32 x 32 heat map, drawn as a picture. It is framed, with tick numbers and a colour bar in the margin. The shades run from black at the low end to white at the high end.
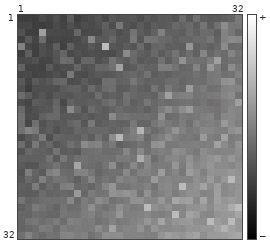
Neither half mirrors the other. The ninth with the highest average is the bottom right. The top left is the ninth with the lowest average. Values rise toward the bottom right. No regular stripes run through it. The grain is fine, like static. No single row or column stands out from its neighbours. The histogram is bell-shaped.
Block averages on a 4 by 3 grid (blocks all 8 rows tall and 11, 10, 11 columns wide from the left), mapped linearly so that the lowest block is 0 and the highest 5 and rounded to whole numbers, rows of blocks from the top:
012 / 123 / 234 / 245
